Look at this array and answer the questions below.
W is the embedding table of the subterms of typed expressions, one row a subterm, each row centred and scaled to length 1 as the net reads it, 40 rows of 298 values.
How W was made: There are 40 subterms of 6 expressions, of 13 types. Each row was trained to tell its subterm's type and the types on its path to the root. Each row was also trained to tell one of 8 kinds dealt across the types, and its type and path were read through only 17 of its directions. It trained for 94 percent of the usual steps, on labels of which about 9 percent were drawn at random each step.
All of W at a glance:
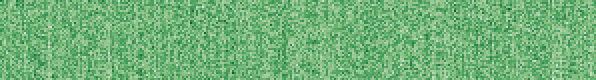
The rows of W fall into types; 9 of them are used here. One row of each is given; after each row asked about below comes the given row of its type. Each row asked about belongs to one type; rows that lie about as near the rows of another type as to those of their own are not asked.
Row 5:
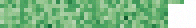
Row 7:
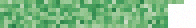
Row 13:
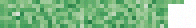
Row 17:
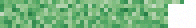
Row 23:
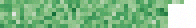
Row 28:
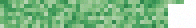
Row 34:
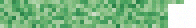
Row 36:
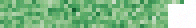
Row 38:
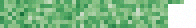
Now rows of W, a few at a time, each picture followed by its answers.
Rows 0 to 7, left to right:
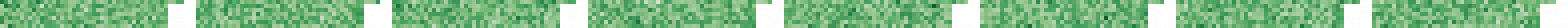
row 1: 7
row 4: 34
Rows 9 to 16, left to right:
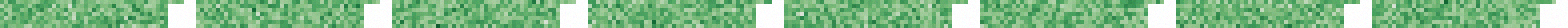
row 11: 36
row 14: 28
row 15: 38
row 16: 13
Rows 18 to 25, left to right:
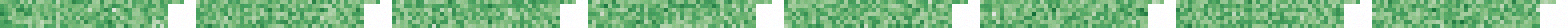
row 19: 7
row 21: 34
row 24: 7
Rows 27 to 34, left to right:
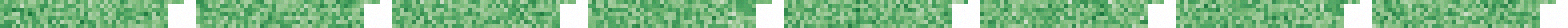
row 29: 34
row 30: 23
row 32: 34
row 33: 23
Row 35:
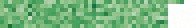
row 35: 7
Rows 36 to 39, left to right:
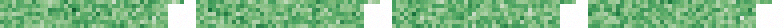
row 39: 13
